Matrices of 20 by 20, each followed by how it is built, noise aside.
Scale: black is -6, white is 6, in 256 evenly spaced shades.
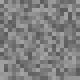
noise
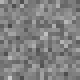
noise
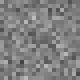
noise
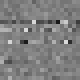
uneven rows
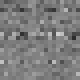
uneven rows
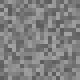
noise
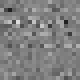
uneven rows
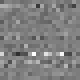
uneven rows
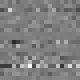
uneven rows
